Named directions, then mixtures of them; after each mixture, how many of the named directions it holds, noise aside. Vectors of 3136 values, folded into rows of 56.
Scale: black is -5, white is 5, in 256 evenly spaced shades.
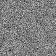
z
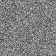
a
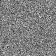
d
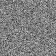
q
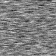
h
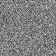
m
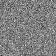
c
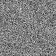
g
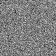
three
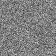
three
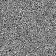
two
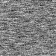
two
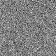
three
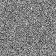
three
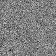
one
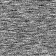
one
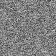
three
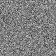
one
